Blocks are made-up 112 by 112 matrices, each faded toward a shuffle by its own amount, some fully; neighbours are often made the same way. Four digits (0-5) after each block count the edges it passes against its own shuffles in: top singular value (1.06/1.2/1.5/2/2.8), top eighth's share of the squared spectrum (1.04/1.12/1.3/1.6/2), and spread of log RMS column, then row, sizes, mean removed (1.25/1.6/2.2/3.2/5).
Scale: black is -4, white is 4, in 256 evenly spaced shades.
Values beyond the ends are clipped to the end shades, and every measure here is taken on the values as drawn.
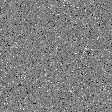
0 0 0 0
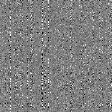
2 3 4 2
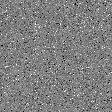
0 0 0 0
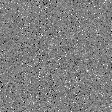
1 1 1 0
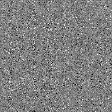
1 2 3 2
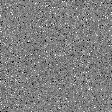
0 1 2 1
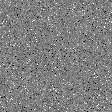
0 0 0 0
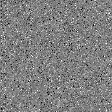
1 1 2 1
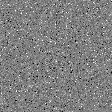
0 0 0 0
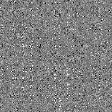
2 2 3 2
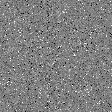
0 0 1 0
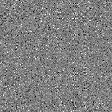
4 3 1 1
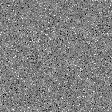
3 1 0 0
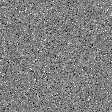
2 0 0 0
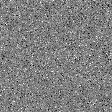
1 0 0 0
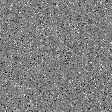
2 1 0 0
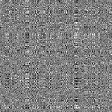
5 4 3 3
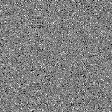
4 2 1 1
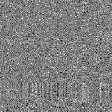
4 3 2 2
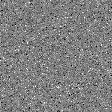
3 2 0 0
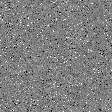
0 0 0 0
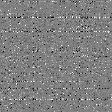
4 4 2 2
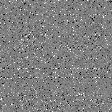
3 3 1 2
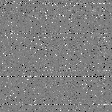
4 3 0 2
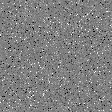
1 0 0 0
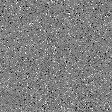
1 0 0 0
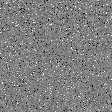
1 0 0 0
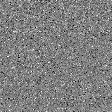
0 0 0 2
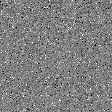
0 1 0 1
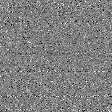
1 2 0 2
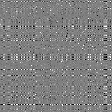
5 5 3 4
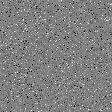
0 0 0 0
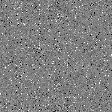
1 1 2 0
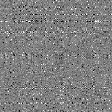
4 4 2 3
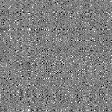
4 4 2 3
